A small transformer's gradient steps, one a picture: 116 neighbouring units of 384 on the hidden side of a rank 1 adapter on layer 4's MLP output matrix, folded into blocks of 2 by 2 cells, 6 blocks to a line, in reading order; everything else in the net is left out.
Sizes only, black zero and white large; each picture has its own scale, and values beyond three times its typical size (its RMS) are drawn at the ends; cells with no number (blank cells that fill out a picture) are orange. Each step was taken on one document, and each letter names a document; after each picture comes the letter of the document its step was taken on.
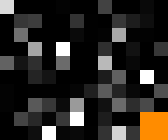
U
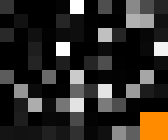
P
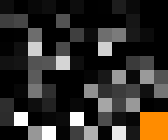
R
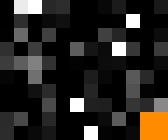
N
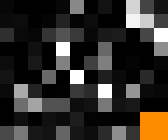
P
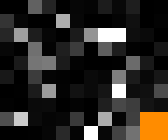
R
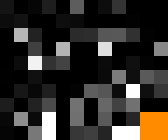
R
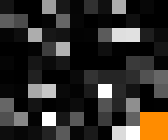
R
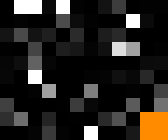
N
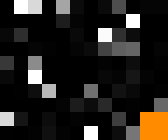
N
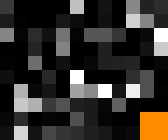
P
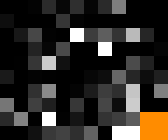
R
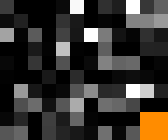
P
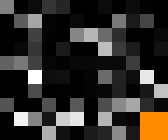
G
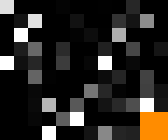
U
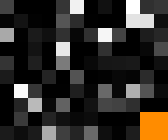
P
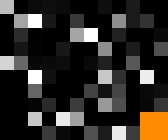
G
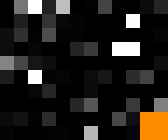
N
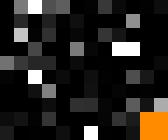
N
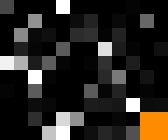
G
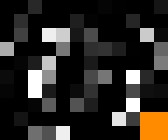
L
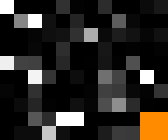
U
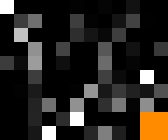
U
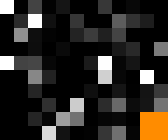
G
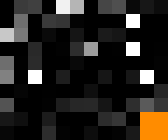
N
